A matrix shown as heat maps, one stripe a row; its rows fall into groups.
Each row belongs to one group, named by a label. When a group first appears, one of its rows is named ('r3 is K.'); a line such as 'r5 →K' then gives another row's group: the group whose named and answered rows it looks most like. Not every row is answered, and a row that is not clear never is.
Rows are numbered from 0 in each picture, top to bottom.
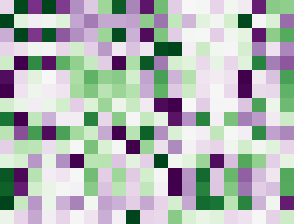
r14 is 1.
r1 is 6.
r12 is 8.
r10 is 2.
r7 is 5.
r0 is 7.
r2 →7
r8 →8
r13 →8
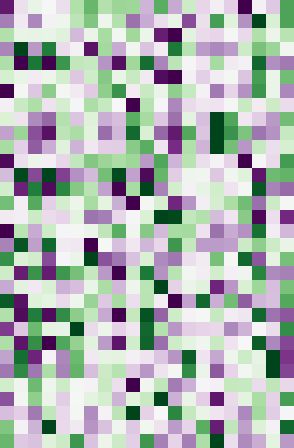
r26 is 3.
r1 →5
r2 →5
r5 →5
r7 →2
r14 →2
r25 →3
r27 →2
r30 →8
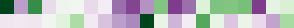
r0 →2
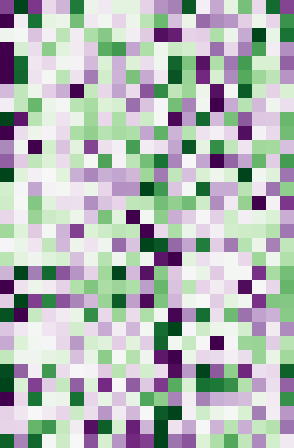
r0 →3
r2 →5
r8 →8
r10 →3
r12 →6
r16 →1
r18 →5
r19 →7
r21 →7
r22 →8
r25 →5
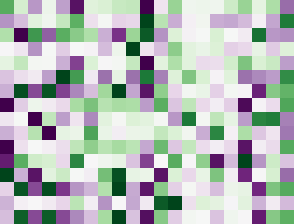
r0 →1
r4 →1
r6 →7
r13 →7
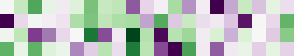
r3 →5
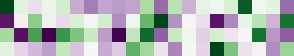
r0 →6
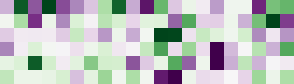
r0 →7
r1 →3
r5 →5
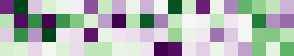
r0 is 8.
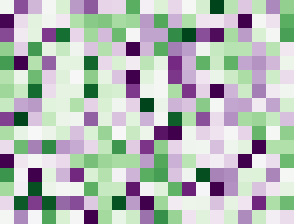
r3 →2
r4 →8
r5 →2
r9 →5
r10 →7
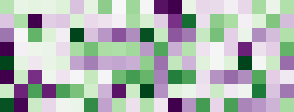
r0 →5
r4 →6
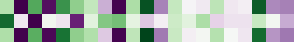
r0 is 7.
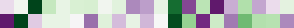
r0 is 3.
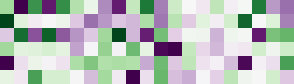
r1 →6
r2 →7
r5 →2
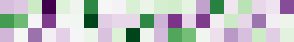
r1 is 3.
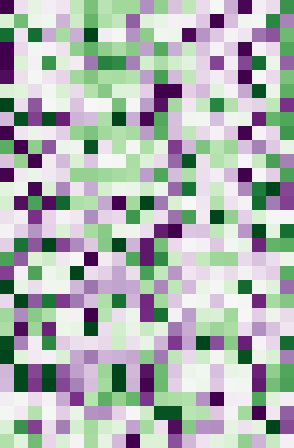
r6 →5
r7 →1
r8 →7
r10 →8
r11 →3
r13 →3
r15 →3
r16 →5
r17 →7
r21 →7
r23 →8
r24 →8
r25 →6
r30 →3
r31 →2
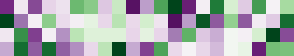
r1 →8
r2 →3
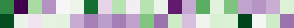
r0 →8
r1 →6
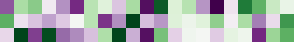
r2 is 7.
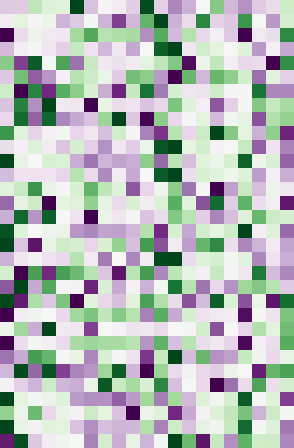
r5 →3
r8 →7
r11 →6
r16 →6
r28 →6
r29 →2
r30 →6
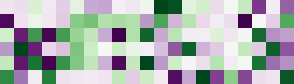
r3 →3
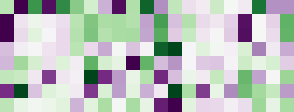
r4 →2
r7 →5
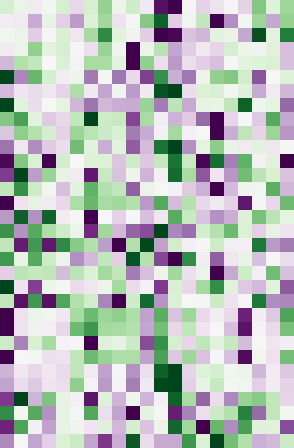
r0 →5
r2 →5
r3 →2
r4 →2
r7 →6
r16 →2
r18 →5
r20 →1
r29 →2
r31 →3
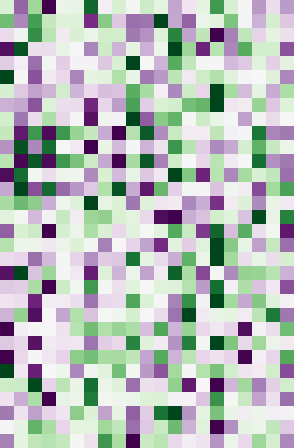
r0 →8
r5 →1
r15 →5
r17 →1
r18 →3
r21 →3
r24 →3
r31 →2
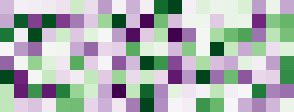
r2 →2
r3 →3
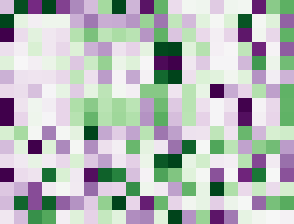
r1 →6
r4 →5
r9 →2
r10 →3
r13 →3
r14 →7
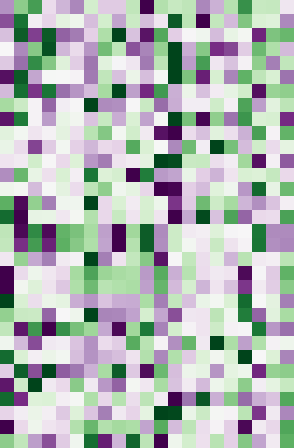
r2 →7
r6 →7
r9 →5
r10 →3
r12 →2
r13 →5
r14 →8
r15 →8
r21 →6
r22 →2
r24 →3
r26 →7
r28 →8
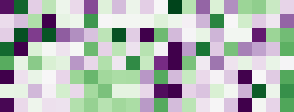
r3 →8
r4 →5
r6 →5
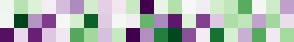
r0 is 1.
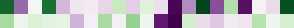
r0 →8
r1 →5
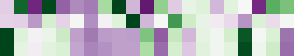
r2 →6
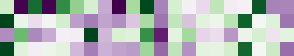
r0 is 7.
